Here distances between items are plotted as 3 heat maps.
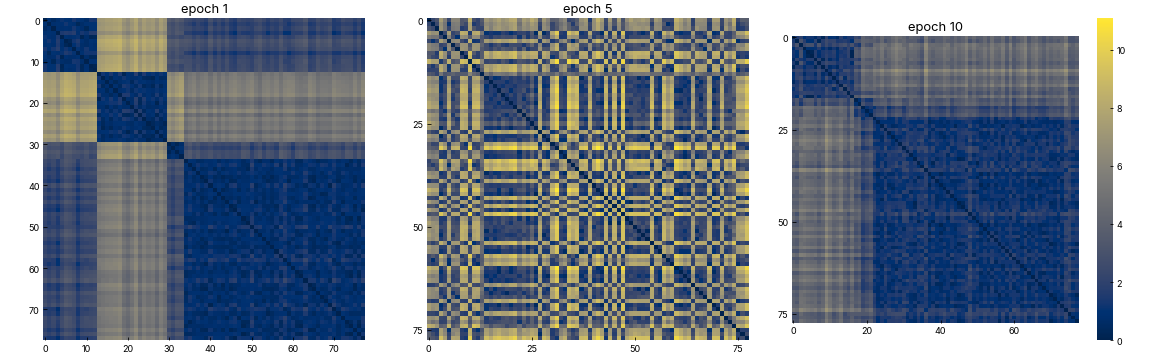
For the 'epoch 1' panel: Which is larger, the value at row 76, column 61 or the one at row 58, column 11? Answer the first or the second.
the second
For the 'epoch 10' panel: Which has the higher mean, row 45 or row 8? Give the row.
8
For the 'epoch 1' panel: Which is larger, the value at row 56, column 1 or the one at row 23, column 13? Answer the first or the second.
the first
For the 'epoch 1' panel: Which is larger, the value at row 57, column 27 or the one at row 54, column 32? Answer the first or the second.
the first
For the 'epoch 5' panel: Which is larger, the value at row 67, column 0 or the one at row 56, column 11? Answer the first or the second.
the second
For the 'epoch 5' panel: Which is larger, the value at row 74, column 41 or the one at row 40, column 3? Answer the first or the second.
the first
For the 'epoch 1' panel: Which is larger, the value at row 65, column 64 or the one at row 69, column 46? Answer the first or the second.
the second
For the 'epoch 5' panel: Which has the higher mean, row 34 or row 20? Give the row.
34
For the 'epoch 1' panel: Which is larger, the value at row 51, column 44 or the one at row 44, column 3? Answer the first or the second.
the second
